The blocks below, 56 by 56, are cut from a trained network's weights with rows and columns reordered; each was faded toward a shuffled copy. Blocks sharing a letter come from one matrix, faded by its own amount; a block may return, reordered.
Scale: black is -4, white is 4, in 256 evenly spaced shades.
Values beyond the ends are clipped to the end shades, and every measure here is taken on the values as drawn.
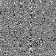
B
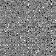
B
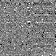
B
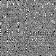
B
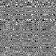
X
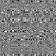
X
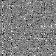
B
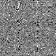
B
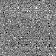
B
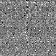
B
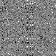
B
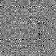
X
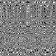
X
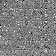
B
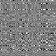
X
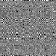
X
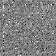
B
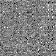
B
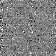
B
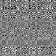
X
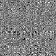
X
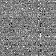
B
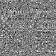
B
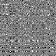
X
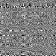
X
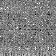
B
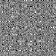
X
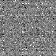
B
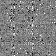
B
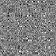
X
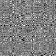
X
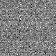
B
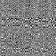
X
